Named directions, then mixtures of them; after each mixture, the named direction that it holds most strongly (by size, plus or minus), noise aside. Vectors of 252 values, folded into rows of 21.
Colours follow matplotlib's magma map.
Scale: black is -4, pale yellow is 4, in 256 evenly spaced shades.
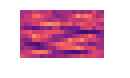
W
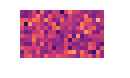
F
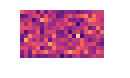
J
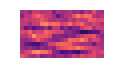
W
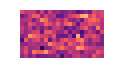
J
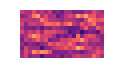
W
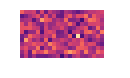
J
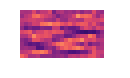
W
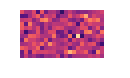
J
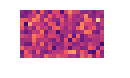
F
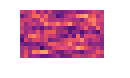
W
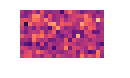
F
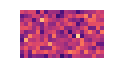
J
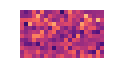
F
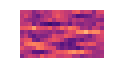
W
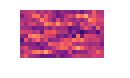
W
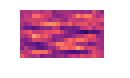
W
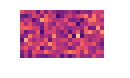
J
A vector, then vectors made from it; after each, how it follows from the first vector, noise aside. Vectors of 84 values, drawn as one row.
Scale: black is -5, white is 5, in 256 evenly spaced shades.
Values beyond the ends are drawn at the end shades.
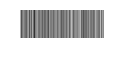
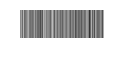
reversed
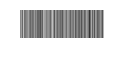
reversed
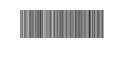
reversed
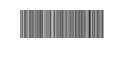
reversed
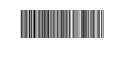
scaled up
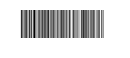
scaled up
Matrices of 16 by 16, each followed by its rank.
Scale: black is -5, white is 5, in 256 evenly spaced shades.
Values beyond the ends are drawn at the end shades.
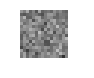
full rank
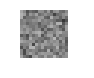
full rank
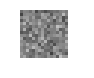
full rank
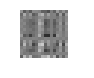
two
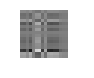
one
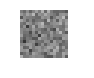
full rank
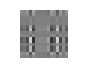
one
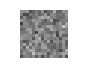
full rank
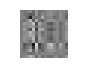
two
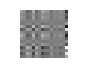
one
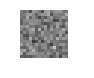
full rank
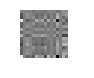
two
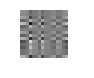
one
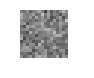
full rank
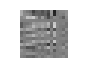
two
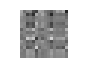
two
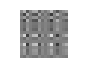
one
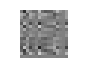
two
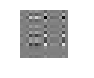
one
